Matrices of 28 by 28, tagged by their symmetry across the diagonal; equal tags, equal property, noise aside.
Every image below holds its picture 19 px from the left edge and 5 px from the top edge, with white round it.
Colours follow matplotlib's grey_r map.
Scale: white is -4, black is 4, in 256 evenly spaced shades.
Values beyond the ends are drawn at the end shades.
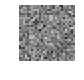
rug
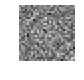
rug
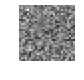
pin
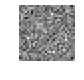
rug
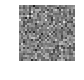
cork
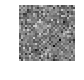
rug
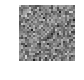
rug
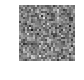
cork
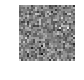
cork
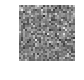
pin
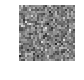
pin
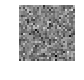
pin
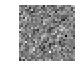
cork
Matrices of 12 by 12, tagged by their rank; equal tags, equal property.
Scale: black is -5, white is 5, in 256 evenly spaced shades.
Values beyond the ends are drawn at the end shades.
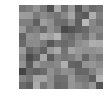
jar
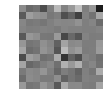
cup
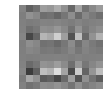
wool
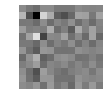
cup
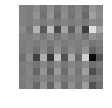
wool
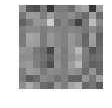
cup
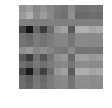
wool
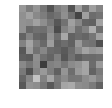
jar
